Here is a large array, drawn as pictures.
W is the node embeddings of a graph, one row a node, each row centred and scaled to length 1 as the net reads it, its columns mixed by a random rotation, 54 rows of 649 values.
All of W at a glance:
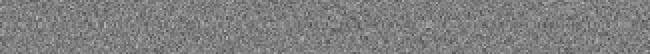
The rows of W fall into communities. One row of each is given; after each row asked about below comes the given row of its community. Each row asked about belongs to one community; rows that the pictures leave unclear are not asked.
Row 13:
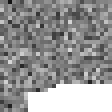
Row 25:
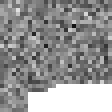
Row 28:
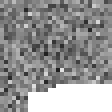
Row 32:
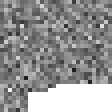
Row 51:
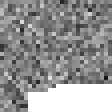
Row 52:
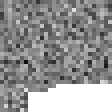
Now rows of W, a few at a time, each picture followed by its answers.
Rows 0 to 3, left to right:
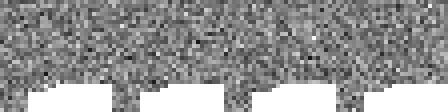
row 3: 28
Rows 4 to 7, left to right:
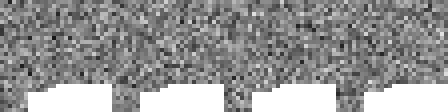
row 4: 13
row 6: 28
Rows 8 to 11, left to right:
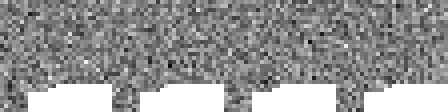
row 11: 28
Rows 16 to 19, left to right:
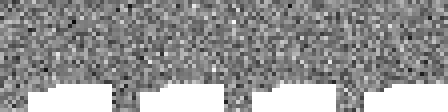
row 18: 52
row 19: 52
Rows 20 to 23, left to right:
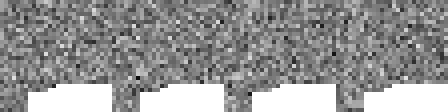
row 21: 32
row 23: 25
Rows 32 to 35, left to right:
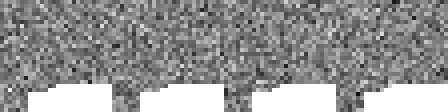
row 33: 51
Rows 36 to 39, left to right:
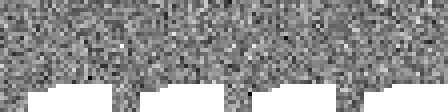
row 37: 25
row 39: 25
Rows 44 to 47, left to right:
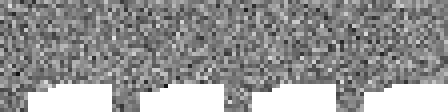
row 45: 13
